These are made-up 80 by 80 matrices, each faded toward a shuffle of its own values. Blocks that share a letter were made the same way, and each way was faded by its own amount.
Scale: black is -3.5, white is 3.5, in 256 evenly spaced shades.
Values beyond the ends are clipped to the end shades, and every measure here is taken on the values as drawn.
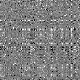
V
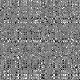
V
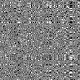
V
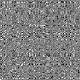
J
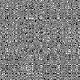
V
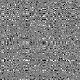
V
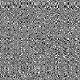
J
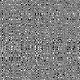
J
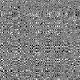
J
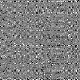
V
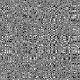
J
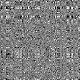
V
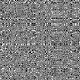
V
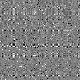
V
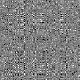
J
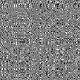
J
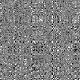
J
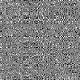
J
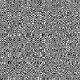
J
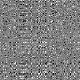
J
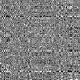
V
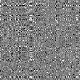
V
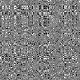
V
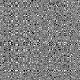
J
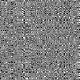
J
